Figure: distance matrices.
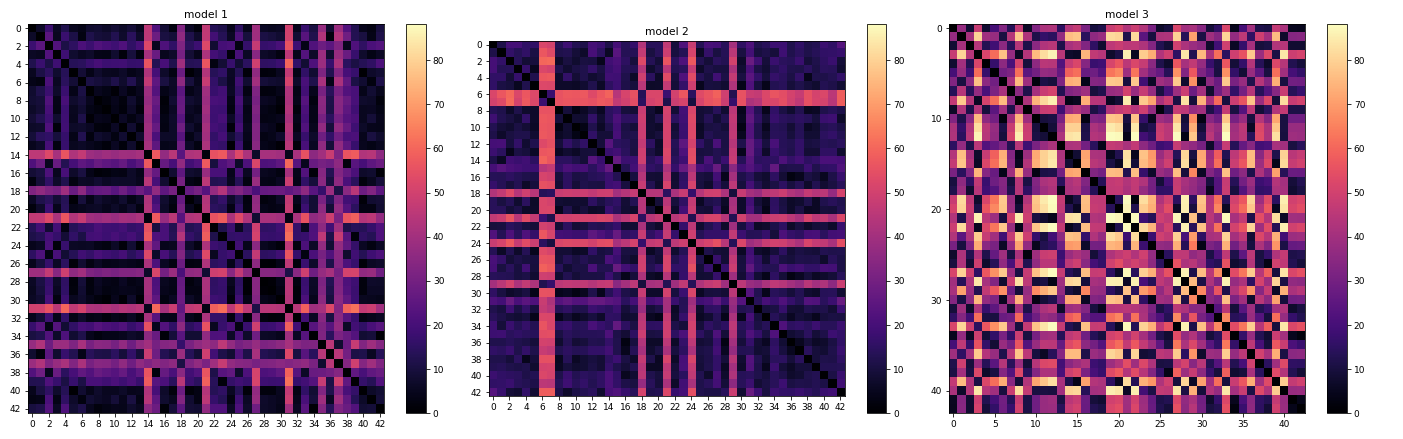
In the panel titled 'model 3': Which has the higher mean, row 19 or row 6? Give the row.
19
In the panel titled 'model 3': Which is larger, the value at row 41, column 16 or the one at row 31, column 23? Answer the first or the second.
the second
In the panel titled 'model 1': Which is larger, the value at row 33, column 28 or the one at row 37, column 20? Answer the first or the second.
the second
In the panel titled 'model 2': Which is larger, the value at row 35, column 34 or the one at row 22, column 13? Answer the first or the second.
the first
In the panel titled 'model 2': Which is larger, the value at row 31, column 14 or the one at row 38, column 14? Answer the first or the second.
the first
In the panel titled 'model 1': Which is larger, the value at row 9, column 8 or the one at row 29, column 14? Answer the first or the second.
the second
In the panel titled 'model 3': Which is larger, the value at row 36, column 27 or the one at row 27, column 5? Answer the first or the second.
the first
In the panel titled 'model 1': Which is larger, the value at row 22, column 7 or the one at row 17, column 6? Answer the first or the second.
the first
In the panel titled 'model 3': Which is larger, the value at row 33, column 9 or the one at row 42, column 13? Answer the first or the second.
the first
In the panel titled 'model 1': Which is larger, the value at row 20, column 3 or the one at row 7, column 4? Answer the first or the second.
the second
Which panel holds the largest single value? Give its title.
model 3
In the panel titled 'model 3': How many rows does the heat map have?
43
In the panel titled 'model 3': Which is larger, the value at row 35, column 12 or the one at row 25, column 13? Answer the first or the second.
the first
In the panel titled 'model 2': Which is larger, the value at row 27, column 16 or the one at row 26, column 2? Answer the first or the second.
the first
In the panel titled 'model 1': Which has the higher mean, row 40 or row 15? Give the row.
15
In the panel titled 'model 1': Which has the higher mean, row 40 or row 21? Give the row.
21
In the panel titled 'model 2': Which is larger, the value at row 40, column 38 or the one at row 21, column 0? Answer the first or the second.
the second
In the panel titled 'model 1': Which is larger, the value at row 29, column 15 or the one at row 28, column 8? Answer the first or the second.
the first
